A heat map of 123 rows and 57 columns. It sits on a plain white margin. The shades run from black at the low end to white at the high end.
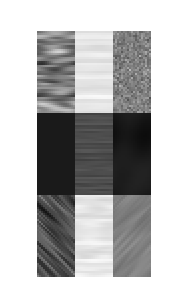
The table splits into 3 rows of 3 panels. Panel 1,1: middling, streaked across, strong in contrast. Panel 1,2: very high, streaked across, faint in contrast. Panel 1,3: middling, fine-grained. Panel 2,1: very low, flat. Panel 2,2: low, streaked across, faint in contrast. Panel 2,3: very low, smooth, faint in contrast. Panel 3,1: low, slanting down to the right. Panel 3,2: very high, streaked across, faint in contrast. Panel 3,3: middling, slanting up to the right, faint in contrast.
